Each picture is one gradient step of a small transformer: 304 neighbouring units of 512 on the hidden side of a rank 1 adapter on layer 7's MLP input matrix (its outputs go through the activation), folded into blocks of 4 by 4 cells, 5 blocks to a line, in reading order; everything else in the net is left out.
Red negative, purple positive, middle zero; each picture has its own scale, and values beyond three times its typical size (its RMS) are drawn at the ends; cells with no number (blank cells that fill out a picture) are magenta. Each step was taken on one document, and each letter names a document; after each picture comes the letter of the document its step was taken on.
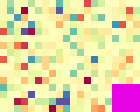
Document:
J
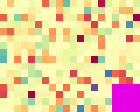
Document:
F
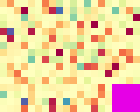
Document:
J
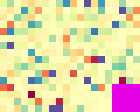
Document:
F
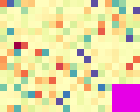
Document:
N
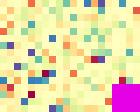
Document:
F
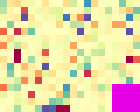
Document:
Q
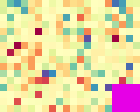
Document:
N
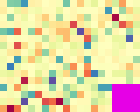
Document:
N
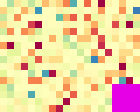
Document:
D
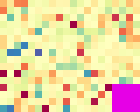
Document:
N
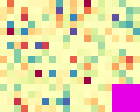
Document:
J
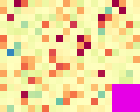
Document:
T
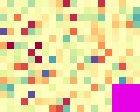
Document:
D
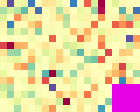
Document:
D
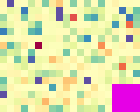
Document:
D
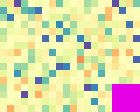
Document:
T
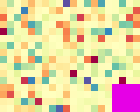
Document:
F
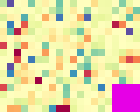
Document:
Q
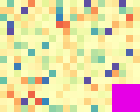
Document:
F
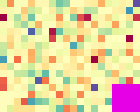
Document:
F
